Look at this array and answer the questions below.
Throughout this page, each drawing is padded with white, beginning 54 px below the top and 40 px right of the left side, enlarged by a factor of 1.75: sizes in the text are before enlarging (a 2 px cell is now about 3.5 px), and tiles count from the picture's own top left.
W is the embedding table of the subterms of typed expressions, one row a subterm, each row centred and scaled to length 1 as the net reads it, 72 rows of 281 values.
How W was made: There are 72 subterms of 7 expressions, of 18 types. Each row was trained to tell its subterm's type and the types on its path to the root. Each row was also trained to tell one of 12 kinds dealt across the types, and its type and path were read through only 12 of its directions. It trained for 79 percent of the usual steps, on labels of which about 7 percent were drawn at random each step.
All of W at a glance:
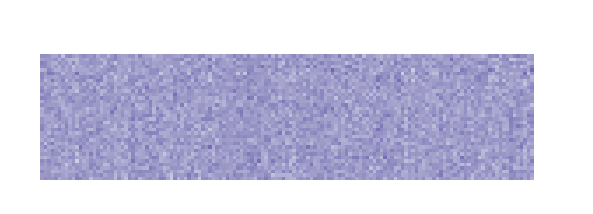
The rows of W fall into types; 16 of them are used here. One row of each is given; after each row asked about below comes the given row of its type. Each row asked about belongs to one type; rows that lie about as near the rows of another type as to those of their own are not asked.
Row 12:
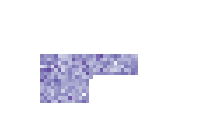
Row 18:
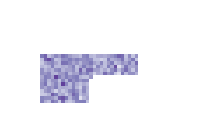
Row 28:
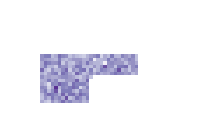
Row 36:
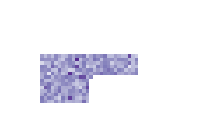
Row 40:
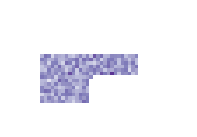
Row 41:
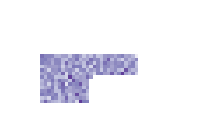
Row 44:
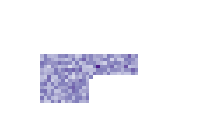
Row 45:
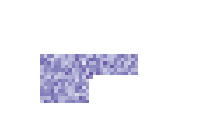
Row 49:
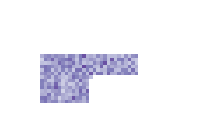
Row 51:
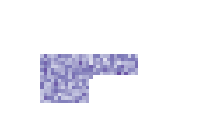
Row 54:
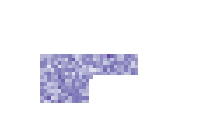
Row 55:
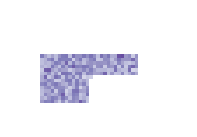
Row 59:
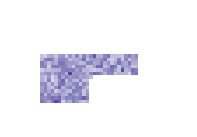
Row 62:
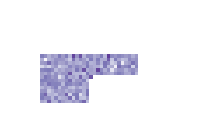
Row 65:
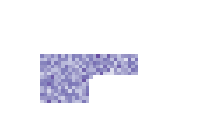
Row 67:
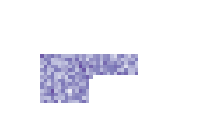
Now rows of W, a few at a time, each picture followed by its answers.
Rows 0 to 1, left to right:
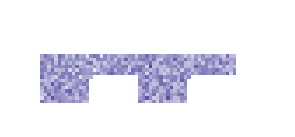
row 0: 59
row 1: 36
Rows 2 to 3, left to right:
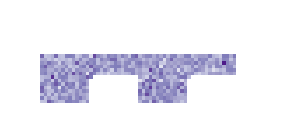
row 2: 44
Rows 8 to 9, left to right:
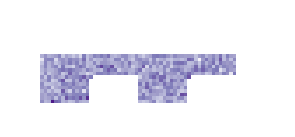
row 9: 51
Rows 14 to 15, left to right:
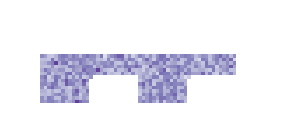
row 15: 55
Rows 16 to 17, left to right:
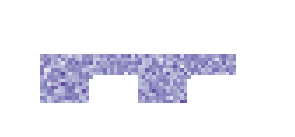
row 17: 65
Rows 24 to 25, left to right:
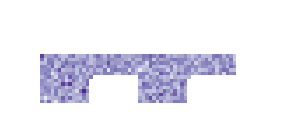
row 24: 36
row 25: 40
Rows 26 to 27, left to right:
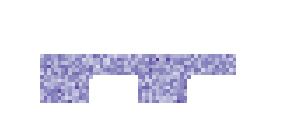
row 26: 49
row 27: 40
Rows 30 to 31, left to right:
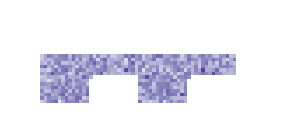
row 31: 41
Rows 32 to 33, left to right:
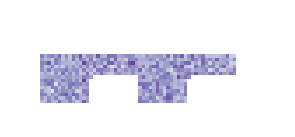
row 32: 65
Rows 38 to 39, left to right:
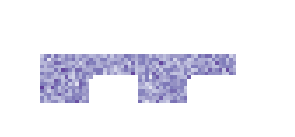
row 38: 44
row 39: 12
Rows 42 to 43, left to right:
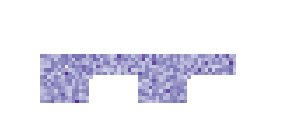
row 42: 55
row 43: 12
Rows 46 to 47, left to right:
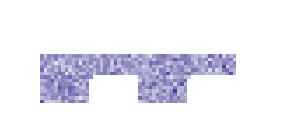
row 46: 41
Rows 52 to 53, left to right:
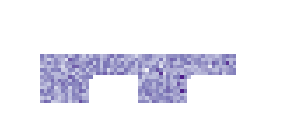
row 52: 41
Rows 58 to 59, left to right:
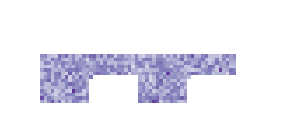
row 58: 62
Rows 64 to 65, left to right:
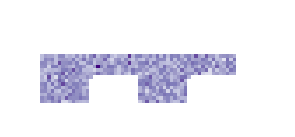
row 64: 59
